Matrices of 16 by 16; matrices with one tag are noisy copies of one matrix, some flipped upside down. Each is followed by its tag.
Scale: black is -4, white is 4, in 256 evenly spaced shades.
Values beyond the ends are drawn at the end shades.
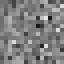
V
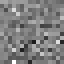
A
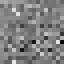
A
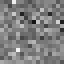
A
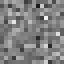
V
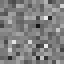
V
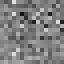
A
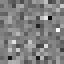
V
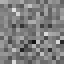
A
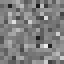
V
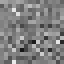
A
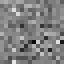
A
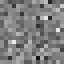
V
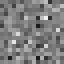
V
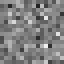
V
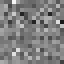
A
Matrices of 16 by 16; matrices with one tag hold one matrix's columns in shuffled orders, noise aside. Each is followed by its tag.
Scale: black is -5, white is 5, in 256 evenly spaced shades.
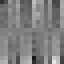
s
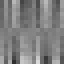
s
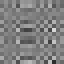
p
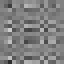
p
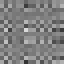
p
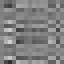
p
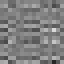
p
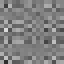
p
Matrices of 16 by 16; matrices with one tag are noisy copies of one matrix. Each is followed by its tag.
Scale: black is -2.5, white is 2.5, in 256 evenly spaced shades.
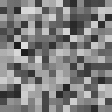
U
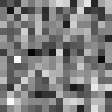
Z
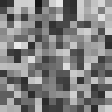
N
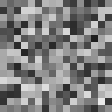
U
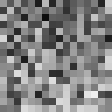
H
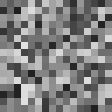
U
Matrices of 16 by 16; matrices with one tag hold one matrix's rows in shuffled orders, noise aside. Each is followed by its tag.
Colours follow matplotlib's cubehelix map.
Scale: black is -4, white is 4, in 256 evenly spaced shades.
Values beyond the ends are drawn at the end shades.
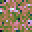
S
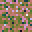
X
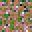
X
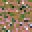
X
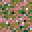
X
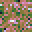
S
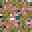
S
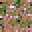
S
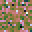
X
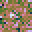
S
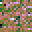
S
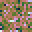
S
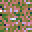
S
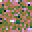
S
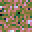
S
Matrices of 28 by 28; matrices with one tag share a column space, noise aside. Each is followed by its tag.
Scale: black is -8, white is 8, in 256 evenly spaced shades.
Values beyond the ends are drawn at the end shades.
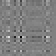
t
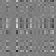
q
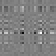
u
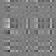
q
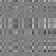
q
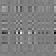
u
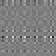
t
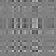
q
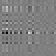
u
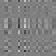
q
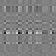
u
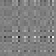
t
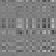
q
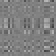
q
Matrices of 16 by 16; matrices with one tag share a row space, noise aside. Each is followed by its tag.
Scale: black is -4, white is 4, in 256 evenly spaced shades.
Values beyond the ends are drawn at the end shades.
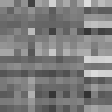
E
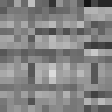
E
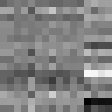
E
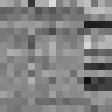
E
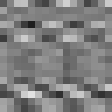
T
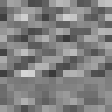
T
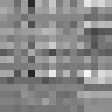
E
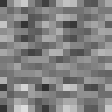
T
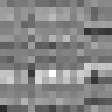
E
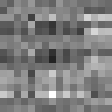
E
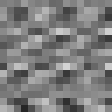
T
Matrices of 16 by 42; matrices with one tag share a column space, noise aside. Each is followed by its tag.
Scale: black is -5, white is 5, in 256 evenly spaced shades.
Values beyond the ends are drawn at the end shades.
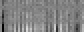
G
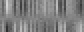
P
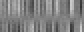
P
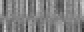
P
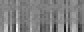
G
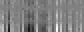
G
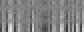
G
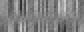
P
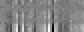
G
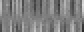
P
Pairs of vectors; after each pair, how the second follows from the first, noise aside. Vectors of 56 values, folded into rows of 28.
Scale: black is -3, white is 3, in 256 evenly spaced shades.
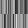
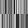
wrapped around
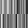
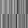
shrunk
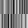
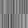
shrunk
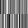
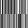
wrapped around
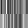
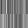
shrunk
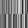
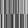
wrapped around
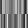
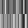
wrapped around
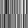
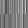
shrunk
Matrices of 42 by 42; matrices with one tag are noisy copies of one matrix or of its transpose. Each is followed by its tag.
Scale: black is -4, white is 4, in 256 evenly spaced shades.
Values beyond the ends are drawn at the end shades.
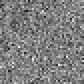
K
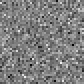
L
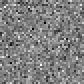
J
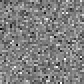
K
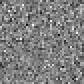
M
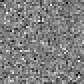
M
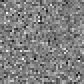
M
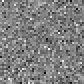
L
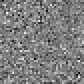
M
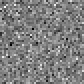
J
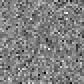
L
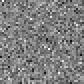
L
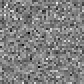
J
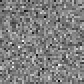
K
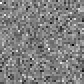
L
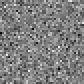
J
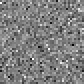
L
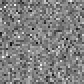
J
